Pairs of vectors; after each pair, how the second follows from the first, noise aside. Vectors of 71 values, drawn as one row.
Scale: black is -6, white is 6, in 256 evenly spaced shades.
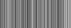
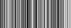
scaled up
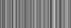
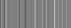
partly zeroed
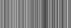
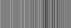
partly zeroed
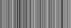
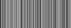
shuffled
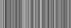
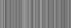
shrunk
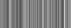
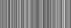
sign-scrambled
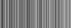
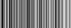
scaled up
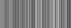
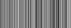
negated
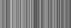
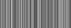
sign-scrambled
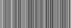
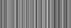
shuffled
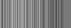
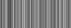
shuffled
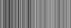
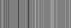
partly zeroed
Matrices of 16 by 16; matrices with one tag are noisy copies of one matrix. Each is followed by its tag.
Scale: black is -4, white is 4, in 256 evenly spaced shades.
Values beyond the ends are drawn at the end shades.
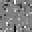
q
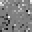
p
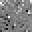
p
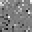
p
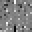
q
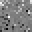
p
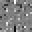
q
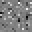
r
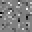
r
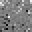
p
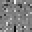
q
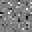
r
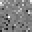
p
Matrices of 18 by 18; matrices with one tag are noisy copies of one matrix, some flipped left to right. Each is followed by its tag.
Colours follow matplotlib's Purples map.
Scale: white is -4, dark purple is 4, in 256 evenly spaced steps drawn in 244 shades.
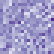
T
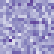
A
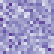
T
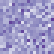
T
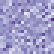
T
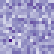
A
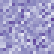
T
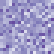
T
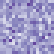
A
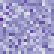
T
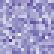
A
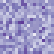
A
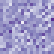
T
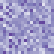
T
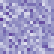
T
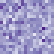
A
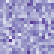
A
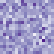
A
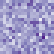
A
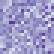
T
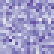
A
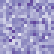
A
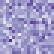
A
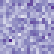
A
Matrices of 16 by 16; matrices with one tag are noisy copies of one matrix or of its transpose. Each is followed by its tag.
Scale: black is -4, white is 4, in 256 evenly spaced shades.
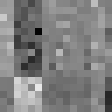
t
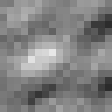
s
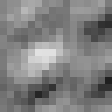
s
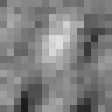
s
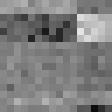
t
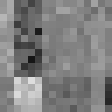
t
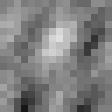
s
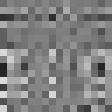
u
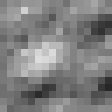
s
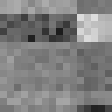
t
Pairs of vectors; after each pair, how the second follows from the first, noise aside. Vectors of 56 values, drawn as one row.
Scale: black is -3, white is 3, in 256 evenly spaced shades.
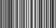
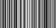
reversed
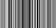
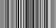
reversed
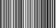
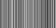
shrunk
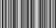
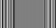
partly zeroed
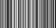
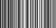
reversed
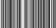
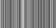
shrunk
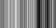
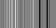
partly zeroed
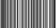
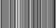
partly zeroed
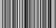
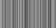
shrunk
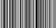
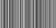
shrunk
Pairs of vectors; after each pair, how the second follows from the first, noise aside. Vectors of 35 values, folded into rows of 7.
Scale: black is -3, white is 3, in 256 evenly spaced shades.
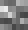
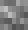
shrunk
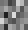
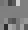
partly zeroed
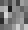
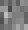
shrunk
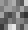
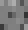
partly zeroed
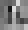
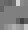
partly zeroed
